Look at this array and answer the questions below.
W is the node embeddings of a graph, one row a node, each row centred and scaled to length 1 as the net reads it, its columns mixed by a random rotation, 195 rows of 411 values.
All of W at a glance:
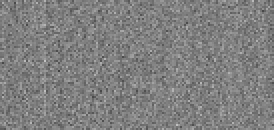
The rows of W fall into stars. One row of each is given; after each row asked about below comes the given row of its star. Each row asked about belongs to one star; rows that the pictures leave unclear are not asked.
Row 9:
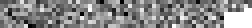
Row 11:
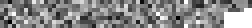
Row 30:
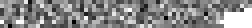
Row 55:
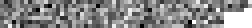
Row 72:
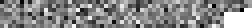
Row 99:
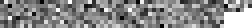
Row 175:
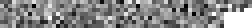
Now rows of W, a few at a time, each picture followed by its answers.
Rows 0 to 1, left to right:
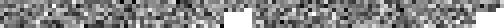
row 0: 175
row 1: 55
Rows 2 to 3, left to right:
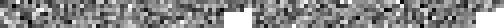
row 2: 55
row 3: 99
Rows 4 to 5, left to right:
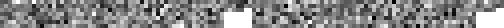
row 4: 55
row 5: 175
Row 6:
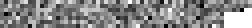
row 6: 175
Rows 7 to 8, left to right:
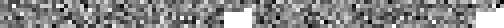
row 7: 99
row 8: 30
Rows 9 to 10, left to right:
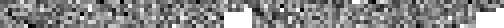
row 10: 72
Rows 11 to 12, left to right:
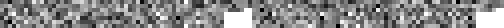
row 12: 9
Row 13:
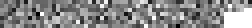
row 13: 99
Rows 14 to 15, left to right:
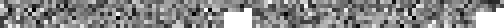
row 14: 55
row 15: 72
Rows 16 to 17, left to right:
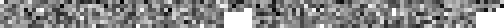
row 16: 9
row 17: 72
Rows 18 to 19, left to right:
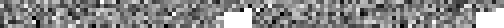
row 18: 72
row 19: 175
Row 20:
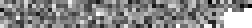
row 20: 72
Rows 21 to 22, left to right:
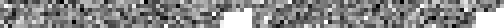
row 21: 30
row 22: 55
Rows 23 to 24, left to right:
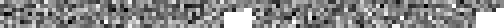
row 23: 175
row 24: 30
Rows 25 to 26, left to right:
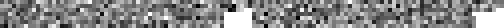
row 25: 11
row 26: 99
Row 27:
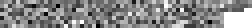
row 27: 55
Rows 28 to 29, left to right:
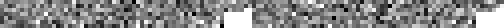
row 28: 175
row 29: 11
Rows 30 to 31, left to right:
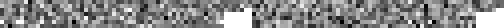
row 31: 11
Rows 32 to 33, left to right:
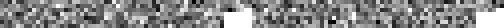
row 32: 11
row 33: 9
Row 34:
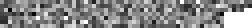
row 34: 175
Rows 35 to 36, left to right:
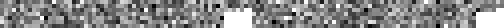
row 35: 30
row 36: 175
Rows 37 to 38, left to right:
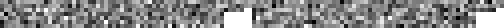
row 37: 175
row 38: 72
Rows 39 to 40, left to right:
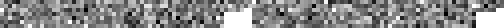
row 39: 99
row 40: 175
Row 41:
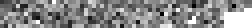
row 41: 11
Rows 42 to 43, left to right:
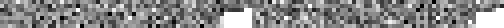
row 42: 72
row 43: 99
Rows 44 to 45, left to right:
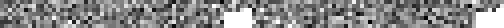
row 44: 99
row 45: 30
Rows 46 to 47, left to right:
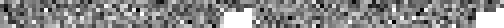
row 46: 72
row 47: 9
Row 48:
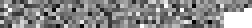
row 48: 30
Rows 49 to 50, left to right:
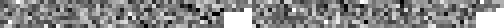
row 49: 55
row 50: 55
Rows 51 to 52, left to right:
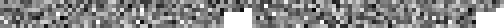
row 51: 72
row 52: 99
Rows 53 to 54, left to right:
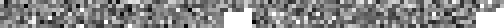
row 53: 175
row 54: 99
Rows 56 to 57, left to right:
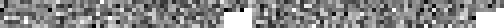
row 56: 72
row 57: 9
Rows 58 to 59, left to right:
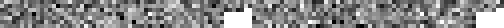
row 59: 11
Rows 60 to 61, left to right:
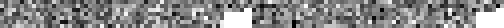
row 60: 30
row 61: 175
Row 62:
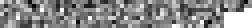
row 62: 55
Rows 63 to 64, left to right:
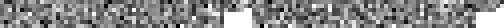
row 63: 11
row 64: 30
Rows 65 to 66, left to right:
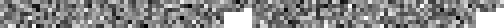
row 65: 55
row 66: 55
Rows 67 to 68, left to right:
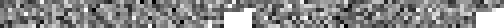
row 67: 11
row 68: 11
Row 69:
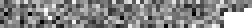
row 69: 175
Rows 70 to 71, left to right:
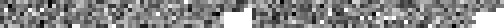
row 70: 55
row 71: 72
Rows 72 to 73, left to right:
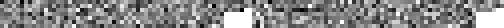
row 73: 99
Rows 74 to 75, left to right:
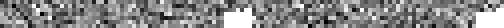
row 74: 30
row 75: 30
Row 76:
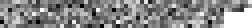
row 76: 55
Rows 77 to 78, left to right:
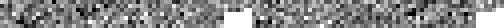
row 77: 9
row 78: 99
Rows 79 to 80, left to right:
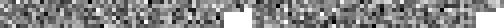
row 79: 55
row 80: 11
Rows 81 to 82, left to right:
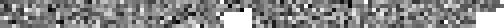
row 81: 72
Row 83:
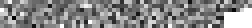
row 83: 9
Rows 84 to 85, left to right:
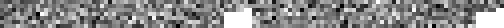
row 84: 11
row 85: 72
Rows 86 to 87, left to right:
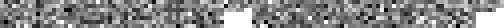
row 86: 99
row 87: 55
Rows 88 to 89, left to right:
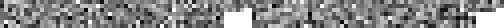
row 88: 9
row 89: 11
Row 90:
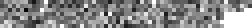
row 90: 9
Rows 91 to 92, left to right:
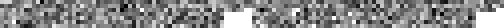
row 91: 9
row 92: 9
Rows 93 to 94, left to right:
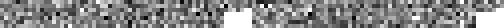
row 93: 99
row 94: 11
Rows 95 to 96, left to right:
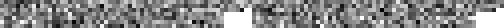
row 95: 30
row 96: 72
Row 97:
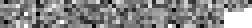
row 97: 11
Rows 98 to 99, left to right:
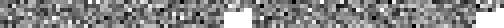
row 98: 99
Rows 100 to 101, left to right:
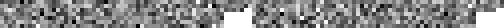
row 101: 175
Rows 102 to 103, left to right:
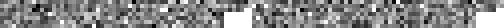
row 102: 55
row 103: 72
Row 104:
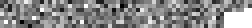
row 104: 9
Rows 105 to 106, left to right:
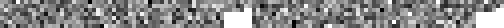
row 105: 55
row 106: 11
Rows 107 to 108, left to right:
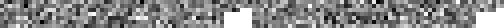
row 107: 11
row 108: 99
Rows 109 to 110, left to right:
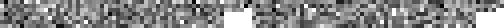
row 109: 175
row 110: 72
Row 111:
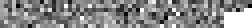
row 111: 9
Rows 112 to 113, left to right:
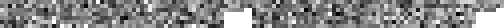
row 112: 99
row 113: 30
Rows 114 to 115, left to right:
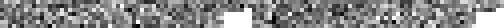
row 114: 72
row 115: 55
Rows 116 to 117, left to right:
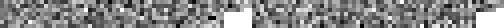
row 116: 11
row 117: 11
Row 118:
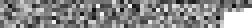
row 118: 9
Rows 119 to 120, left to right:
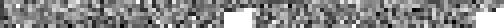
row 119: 11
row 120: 99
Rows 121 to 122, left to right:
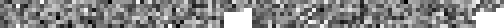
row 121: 11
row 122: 175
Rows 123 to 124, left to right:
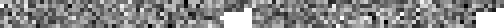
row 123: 72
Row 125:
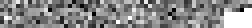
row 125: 72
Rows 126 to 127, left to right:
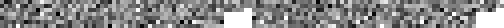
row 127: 55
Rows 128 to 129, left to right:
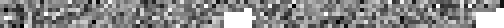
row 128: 72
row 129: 11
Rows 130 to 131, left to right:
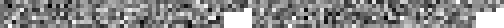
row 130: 55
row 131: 30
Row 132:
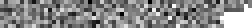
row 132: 72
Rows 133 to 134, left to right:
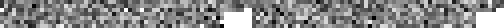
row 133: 9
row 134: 175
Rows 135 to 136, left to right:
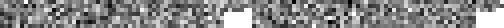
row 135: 175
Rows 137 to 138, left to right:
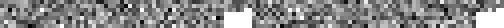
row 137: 9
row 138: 175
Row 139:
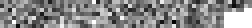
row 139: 9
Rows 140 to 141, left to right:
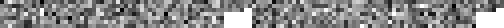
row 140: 9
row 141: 72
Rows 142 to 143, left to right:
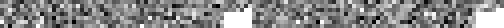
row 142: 30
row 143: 99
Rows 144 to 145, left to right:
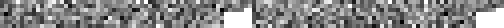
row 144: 175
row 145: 175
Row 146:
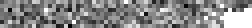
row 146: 175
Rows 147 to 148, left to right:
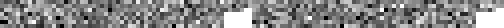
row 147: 175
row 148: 99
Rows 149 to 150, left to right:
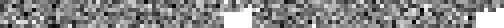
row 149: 30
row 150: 9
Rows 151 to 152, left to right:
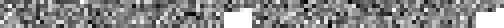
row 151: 11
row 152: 9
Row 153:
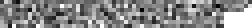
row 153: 30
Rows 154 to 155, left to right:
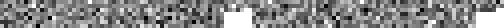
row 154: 99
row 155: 55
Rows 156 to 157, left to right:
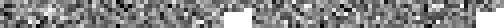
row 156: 175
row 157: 11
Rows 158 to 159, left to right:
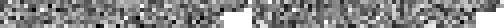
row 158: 55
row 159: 55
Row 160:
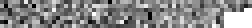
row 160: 175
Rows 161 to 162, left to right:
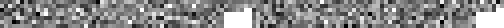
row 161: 72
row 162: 72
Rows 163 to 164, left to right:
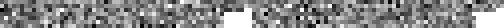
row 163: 72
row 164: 30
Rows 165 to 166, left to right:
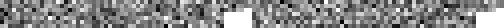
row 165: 175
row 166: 11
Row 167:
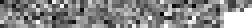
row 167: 30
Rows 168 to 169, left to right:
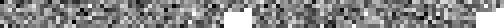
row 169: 30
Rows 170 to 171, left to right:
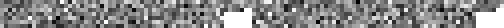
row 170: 175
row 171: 55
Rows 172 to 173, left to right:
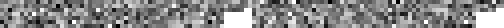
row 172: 55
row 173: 30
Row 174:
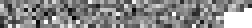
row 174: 99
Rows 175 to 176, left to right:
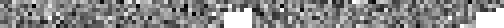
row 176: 72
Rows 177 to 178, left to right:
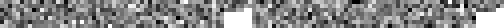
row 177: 55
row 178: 11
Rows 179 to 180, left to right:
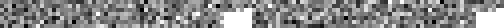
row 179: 30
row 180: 11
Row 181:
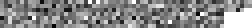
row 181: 99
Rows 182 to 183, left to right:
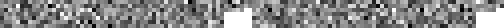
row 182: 11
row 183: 9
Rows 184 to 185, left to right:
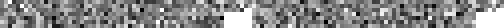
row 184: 30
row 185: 30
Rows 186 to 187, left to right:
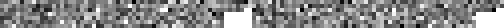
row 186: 55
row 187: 72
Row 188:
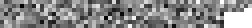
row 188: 175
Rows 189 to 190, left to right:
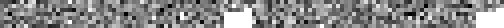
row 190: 30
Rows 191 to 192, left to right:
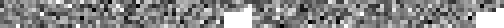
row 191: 11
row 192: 9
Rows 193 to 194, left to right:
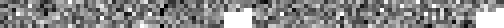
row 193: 99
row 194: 99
